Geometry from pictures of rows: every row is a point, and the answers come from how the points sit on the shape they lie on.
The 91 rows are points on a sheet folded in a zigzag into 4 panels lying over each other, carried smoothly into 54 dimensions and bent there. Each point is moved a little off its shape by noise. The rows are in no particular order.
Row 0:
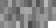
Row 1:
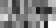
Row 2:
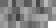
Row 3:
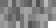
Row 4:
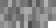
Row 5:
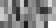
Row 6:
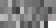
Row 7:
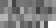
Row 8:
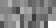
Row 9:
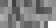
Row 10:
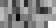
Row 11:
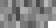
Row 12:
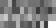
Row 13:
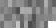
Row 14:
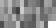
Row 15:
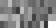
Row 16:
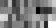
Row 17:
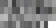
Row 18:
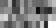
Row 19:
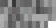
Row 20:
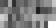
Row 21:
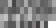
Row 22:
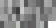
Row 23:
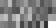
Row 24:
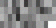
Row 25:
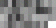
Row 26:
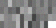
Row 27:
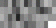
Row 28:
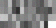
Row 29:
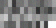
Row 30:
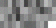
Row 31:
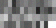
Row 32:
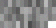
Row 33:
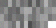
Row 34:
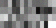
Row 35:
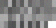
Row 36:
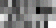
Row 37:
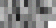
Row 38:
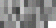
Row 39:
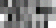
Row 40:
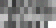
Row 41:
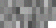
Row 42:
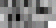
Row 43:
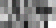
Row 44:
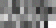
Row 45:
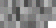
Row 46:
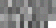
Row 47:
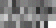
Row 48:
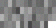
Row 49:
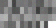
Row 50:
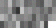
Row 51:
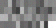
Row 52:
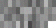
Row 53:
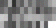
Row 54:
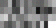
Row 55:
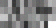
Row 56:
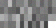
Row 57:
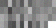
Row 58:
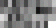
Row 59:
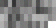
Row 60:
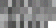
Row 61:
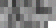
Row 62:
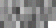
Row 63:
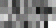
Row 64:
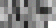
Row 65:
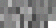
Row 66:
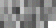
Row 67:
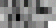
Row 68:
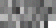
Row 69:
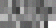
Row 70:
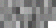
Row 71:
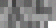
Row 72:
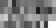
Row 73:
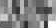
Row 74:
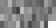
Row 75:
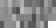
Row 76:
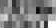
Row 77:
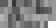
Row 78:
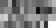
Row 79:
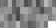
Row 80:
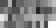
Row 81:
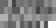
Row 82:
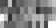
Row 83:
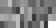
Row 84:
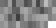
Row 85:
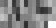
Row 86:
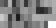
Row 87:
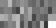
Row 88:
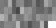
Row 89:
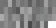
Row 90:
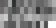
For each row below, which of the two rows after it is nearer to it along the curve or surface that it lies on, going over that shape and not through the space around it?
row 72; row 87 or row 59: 87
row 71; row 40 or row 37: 37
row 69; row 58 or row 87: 87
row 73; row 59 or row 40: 40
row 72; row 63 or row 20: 63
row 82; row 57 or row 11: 57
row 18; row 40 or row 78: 78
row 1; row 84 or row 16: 16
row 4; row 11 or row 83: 11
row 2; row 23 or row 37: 37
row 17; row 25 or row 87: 87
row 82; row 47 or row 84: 47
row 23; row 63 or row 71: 63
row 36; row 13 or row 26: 26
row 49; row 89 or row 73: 73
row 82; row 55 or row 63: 63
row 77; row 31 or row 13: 13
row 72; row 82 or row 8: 82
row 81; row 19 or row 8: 8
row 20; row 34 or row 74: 34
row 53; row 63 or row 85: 63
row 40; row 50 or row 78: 78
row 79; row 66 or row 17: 66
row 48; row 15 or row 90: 15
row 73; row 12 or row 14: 12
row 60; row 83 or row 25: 83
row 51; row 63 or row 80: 63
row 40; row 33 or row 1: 1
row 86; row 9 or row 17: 9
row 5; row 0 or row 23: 0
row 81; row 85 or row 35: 35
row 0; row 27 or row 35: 27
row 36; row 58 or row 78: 78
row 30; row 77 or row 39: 77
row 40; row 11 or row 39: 39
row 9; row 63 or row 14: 14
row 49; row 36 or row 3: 36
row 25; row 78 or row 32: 32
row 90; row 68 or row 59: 68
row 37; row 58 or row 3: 3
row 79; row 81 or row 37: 37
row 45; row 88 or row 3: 3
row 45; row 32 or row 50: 32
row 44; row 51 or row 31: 31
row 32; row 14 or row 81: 14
